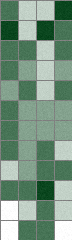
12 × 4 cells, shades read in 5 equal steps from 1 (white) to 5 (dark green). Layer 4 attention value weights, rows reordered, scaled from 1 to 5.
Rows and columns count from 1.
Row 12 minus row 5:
-2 0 2 -3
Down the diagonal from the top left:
4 2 2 3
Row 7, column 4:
3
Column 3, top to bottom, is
2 5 2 2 2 3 3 4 4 5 4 4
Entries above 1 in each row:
4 4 4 4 4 4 4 4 4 4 3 2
